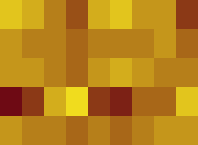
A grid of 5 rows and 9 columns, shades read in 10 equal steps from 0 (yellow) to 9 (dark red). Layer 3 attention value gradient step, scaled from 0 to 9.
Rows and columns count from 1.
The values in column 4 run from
0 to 6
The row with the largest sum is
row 4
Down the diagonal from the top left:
1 4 4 0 4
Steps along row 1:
up up up down down up same up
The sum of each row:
29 36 31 44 35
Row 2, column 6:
4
